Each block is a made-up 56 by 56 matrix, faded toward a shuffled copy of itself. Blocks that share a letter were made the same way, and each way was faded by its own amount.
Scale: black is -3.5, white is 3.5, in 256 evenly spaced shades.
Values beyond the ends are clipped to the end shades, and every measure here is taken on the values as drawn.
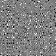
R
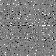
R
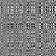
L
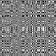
L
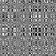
L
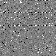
R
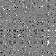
R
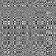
L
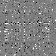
R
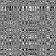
L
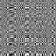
L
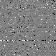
R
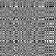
L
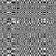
L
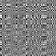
L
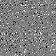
R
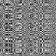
L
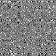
R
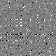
R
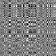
L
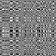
L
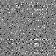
R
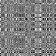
L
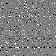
R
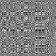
L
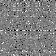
R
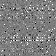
R
